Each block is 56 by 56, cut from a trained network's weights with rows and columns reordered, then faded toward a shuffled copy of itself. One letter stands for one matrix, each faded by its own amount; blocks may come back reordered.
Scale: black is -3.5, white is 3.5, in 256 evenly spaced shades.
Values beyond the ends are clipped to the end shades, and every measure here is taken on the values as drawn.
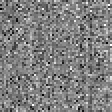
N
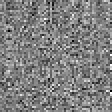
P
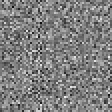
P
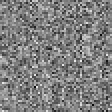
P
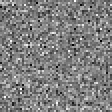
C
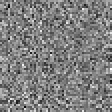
P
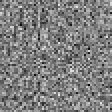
P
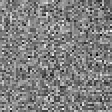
P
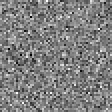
C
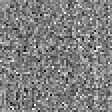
N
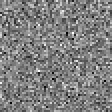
C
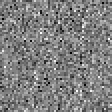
C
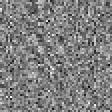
P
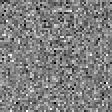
C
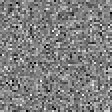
C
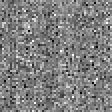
N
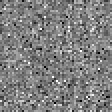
N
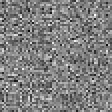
P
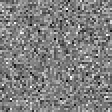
C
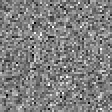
C
